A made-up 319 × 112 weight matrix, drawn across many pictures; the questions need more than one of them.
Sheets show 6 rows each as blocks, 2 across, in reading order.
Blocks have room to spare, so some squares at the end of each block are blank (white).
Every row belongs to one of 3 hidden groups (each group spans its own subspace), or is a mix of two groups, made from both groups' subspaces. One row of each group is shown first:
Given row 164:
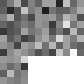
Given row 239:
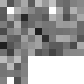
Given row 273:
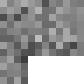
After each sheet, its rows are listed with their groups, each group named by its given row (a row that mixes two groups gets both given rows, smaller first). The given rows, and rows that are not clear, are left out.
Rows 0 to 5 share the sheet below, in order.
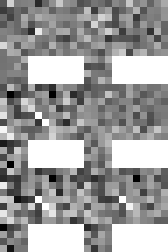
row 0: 239
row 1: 239 and 273
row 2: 239
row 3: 273
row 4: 239
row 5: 239
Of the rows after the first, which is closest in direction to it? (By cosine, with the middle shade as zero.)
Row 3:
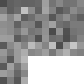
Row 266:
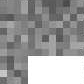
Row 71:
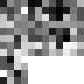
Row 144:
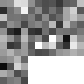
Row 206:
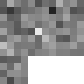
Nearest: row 71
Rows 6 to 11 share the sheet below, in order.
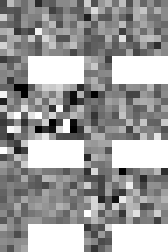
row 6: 239
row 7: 239 and 273
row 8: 164
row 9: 164 and 239
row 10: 273
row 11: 239
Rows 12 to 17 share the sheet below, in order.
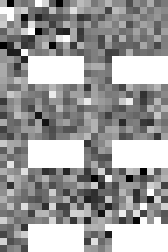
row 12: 239
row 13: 273
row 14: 239
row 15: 239 and 273
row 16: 164
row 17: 164
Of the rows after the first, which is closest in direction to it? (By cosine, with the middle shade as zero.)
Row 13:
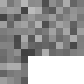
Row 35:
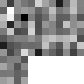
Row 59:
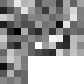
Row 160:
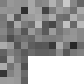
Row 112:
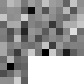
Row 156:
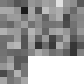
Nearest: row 160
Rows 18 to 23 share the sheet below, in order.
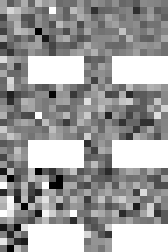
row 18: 239
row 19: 239
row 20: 239
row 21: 273
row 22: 239
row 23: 164
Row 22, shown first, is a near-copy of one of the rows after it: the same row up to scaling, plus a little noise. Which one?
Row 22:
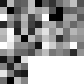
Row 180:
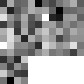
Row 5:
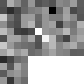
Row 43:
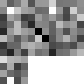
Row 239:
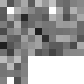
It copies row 180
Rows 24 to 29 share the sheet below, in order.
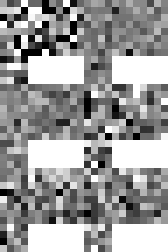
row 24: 273
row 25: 273
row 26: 273
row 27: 239
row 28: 164
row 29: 239
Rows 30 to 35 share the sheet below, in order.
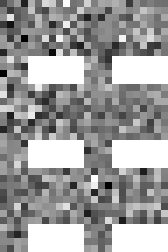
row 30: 164
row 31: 273
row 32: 239
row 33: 164
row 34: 273
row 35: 239
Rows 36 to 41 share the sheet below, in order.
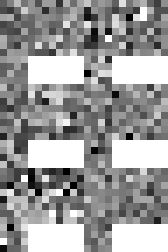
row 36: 164
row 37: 239
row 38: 164 and 273
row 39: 273
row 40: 164 and 273
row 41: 164
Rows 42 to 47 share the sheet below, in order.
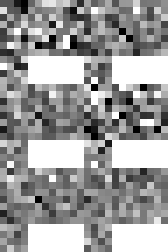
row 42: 164
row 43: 239
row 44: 239
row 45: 239
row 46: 239
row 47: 164
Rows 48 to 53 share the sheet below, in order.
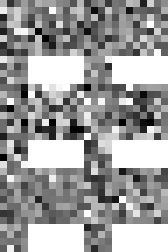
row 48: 239
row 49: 164
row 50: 164
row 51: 273
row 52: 239
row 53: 239
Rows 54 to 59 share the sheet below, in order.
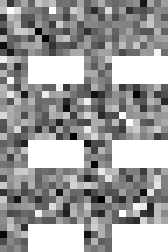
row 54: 239
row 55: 164
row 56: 164
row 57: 239
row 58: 164
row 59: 164
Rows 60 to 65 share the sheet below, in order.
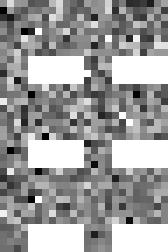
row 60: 239
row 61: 164
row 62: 273
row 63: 239
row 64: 239
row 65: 273
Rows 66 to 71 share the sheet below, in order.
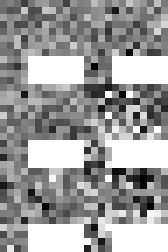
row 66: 273
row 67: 273
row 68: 164 and 273
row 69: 273
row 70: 239
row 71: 164 and 273
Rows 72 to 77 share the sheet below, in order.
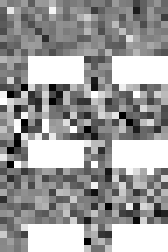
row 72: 239
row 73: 239
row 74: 239 and 273
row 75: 239
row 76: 164
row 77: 164
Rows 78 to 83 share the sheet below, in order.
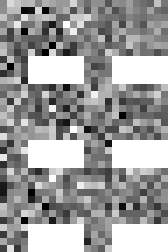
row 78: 273
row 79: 239 and 273
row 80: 164 and 273
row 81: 164 and 239
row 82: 239
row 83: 164 and 273
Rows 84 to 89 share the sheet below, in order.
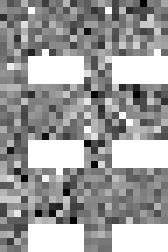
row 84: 273
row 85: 164
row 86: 273
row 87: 239
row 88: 164
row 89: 273
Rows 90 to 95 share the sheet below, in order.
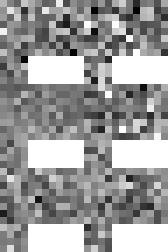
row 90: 164
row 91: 239
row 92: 273
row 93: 164
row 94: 239
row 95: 273
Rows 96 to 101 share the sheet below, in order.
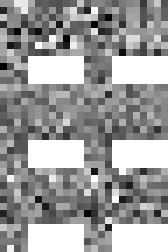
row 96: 164
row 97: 239
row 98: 273
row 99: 273
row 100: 239
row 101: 239
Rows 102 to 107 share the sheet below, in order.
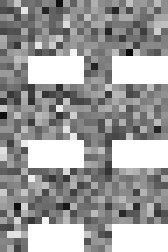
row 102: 164
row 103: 273
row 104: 164
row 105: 273
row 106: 273
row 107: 164
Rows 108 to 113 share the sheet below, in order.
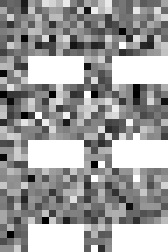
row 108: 164
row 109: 164 and 239
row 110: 239
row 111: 239
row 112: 273
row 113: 239
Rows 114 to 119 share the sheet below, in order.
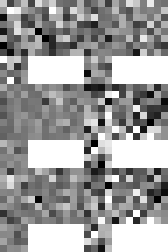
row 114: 239
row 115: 164
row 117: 273
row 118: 239
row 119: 273
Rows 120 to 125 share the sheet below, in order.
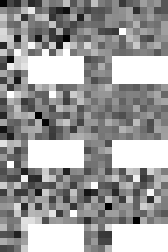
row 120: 273
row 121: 239
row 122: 239
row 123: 164
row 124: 273
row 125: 164 and 239
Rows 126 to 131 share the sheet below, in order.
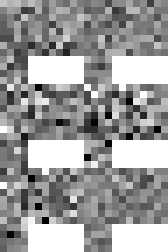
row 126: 273
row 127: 273
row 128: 239 and 273
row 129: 239 and 273
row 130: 273
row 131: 239 and 273
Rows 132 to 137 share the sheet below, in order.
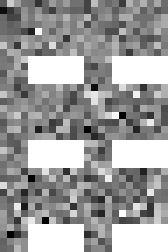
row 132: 164 and 239
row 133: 239 and 273
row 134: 164
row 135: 239
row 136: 273
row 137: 164
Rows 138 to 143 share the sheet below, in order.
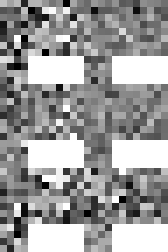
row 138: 273
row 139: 239
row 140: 164
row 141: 164 and 273
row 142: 164 and 273
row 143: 239
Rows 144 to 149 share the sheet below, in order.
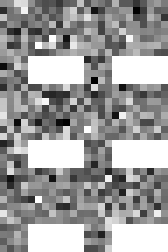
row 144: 164
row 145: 239
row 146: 273
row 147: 239
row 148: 239
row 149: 273
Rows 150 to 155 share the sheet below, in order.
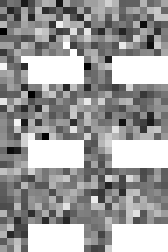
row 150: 164
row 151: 164
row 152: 273
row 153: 273
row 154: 273
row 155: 239 and 273
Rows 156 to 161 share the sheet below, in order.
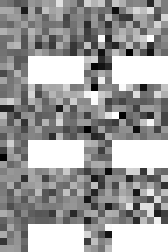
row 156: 164
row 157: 273
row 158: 164
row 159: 239
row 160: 164 and 273
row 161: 164
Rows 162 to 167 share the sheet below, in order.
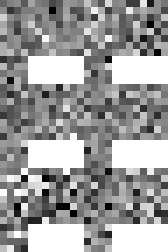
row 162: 239
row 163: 164
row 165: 164 and 273
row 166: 273
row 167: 164
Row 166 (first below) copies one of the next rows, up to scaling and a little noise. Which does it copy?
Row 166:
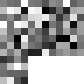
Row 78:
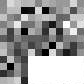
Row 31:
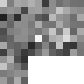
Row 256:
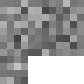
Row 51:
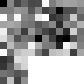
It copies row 256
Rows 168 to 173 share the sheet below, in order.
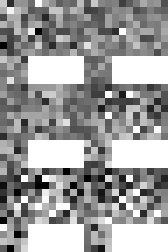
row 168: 239
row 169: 239
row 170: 164 and 273
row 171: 273
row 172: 273
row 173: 239 and 273
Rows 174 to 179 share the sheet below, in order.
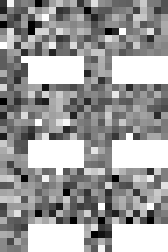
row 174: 239
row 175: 239
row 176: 273
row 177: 273
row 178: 164
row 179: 273
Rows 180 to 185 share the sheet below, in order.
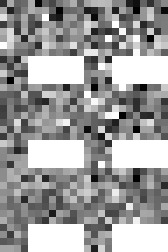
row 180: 239
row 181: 164 and 239
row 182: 273
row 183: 239
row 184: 273
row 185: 239
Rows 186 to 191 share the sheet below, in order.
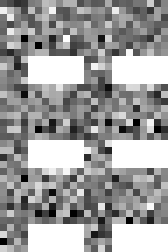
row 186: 164 and 239
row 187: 273
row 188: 164
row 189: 164
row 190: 164 and 273
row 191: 273
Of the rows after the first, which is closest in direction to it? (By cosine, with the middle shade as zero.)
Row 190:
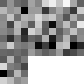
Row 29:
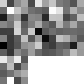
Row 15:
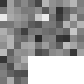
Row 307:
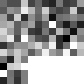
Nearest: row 15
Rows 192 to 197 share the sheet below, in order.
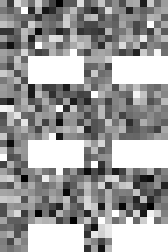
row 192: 164 and 239
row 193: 164
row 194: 164
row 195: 239
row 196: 164
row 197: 273
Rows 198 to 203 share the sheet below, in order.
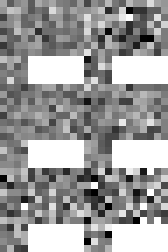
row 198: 239
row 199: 273
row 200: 164
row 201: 273
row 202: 164 and 239
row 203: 164
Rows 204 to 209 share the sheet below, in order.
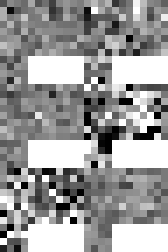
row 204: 239
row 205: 239
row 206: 239
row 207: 273
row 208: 164 and 273
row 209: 273
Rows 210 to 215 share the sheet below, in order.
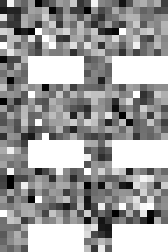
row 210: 239
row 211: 239
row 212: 273
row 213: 239
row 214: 239
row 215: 273
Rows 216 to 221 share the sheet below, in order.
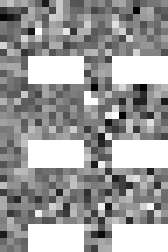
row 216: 239 and 273
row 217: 239
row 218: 273
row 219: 239
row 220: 164
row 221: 273
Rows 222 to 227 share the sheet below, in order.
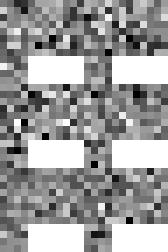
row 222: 164
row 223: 239 and 273
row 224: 273
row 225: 239
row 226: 164
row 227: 273
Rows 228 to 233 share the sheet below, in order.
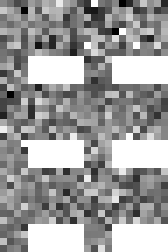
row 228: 164
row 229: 239
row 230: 164 and 239
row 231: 273
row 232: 164
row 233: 239
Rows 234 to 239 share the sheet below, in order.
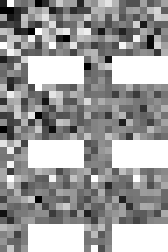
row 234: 239
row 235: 164
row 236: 239
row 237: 239 and 273
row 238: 239
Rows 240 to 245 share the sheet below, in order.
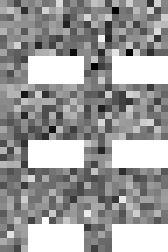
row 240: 164
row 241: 273
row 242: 273
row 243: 273
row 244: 273
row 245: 239
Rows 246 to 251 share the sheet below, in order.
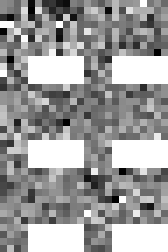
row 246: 164
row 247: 164
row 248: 273
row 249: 164
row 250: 239
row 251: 239
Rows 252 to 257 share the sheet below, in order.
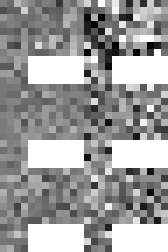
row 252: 164
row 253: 164 and 273
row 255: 164
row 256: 273
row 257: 164
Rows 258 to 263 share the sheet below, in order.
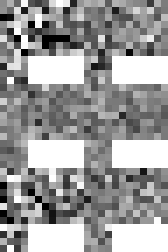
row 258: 239 and 273
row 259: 273
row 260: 273
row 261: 239
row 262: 239
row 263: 164
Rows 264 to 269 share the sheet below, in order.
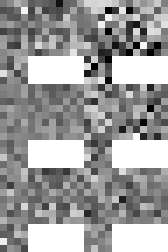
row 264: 164
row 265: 273
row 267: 164
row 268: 164
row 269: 239
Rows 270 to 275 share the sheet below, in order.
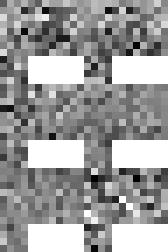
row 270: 273
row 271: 273
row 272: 164 and 239
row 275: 239
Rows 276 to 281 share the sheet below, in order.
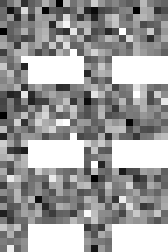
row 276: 164
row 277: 239
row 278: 164 and 273
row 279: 239
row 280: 239
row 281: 239
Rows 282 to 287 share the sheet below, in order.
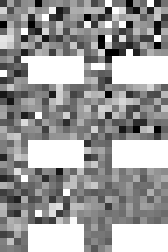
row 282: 239
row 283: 273
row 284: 239
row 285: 164 and 273
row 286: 164
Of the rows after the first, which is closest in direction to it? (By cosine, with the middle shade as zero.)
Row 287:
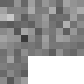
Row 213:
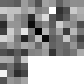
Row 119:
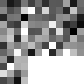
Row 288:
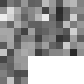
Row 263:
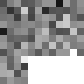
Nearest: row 213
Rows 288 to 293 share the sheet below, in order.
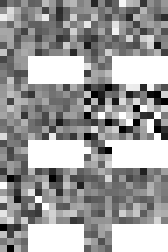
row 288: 239 and 273
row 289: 164 and 239
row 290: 164 and 273
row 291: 164
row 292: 239
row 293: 164
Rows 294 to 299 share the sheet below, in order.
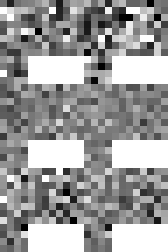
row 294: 239
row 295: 273
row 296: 164
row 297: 164
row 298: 164
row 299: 164
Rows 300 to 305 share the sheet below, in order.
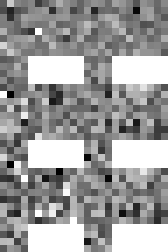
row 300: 239
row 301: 239
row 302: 239
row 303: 164
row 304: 164
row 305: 164
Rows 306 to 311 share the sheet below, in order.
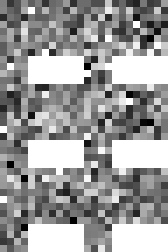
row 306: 273
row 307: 164 and 273
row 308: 239 and 273
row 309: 273
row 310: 164
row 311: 239
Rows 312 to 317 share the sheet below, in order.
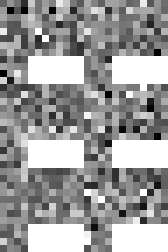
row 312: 164 and 239
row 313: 164
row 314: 273
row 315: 164
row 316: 164
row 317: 164
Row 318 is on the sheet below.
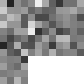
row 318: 239
